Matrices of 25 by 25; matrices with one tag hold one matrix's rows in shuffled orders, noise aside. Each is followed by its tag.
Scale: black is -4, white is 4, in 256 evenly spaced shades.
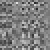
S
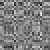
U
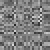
U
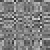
U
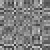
U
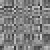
U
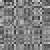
U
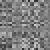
S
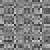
U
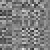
S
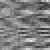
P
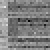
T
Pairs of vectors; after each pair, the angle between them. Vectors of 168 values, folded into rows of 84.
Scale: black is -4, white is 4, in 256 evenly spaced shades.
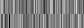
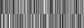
nearly opposite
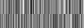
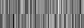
partly aligned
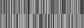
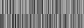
partly opposed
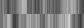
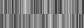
partly aligned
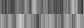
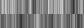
nearly opposite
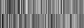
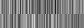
partly opposed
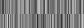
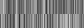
partly opposed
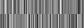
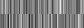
partly aligned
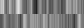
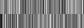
partly aligned
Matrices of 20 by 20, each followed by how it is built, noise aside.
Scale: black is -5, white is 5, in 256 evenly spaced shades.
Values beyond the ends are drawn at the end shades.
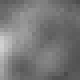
smooth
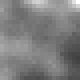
smooth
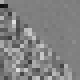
lower triangular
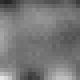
smooth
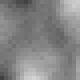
smooth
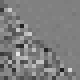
lower triangular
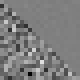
lower triangular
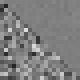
lower triangular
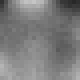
smooth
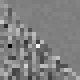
lower triangular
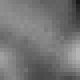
smooth
